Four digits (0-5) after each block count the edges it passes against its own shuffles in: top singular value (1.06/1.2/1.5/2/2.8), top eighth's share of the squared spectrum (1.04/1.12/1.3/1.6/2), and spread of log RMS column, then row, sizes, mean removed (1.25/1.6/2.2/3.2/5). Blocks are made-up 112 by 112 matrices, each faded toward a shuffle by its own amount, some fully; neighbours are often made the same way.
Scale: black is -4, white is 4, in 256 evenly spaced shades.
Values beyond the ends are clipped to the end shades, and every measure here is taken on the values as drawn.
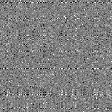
5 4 2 3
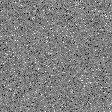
0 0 0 0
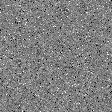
2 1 0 0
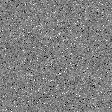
2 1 0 0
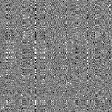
5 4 3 3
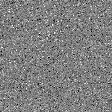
3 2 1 0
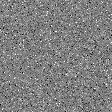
1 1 0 0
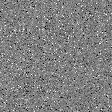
2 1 0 0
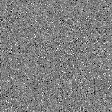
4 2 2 1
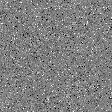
2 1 0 0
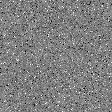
0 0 0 0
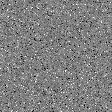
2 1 0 0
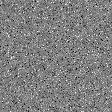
0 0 0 0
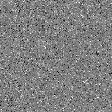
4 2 1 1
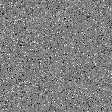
3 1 0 0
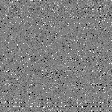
4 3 1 2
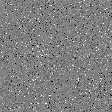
2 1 0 0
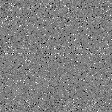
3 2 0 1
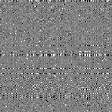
5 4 2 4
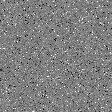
0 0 0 0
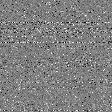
2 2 0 3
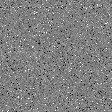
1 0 0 0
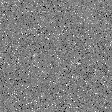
0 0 0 0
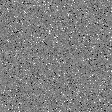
0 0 0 0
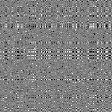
5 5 3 4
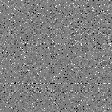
4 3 1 2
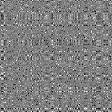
5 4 3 3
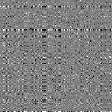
5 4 3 3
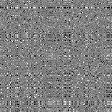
5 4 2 3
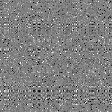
5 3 2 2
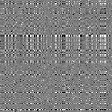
5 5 4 4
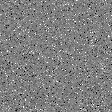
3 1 0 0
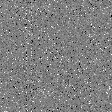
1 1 1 0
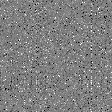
4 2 1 0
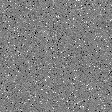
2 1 0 0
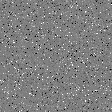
0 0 0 0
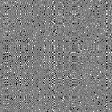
5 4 3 3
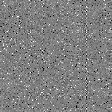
4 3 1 1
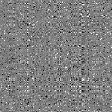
5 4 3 2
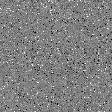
3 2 1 0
